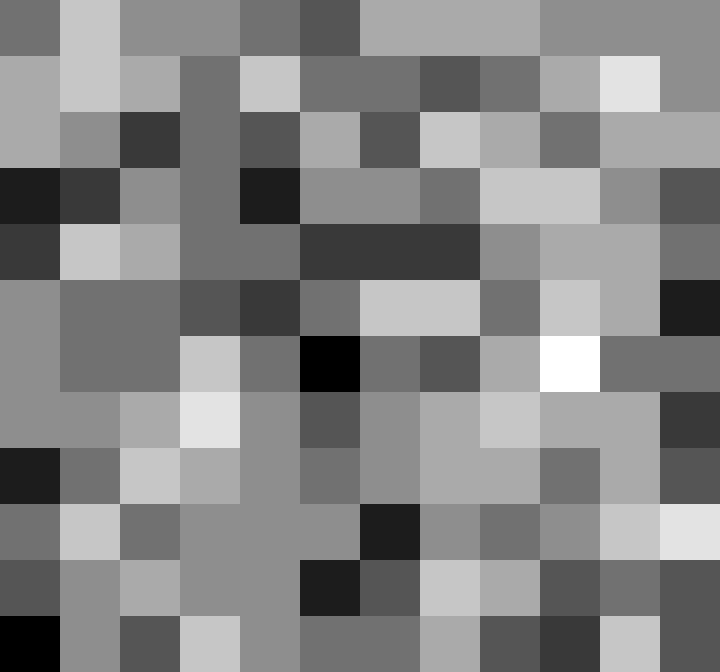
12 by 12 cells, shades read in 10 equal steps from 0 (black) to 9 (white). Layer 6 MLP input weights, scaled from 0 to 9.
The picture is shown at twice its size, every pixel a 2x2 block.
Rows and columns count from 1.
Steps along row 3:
down down up down up down up down down up same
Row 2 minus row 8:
1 2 0 -4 2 1 -1 -3 -3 0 2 3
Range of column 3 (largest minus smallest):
5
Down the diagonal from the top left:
4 7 2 4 4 4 4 6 6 5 4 3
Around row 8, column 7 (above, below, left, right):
4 5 3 6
